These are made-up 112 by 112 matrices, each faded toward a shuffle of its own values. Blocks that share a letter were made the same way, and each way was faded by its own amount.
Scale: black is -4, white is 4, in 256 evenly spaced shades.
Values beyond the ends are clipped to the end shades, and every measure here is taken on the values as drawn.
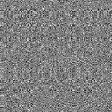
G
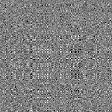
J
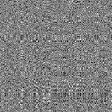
G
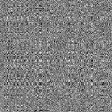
J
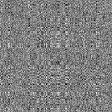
J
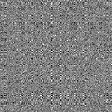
J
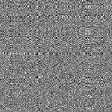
J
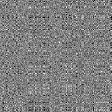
J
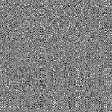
G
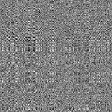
J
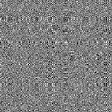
J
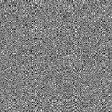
G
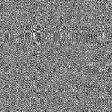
G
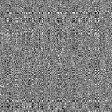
J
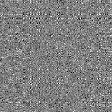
G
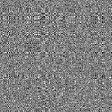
J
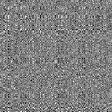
J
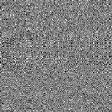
G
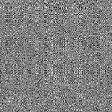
G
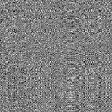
G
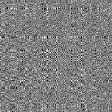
J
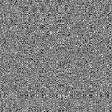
G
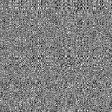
G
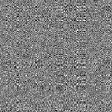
J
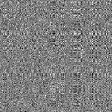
J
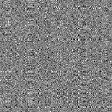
G
